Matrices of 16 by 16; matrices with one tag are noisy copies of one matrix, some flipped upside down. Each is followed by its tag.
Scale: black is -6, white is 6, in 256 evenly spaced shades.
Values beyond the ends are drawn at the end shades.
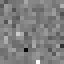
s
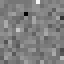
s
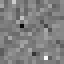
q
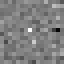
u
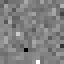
s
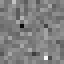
q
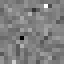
q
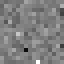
s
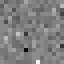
s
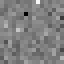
s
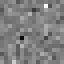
q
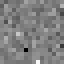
s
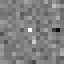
u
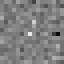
u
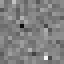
q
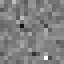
q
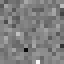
s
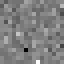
s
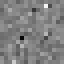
q
